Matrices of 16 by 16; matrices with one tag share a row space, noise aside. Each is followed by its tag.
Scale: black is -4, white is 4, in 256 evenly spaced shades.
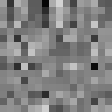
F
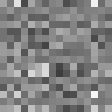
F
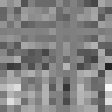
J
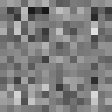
F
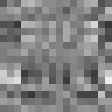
J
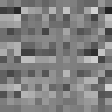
J
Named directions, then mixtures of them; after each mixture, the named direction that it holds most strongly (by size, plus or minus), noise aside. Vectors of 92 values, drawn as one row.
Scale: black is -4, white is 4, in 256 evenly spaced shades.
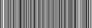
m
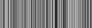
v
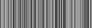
v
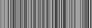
v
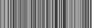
v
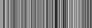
v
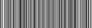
m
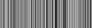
v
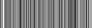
m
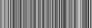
m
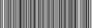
m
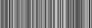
v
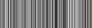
v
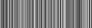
m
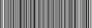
m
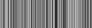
v
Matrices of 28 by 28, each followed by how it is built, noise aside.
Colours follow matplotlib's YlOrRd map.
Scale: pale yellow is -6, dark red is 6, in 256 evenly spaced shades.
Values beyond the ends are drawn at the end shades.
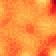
smooth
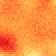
smooth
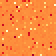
sparse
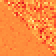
upper triangular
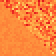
upper triangular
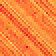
Toeplitz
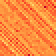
Toeplitz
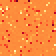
sparse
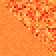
upper triangular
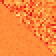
upper triangular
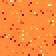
sparse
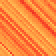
Toeplitz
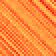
Toeplitz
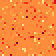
sparse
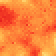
smooth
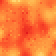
smooth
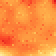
smooth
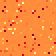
sparse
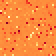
sparse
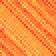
Toeplitz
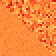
upper triangular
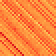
Toeplitz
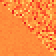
upper triangular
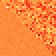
upper triangular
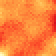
smooth
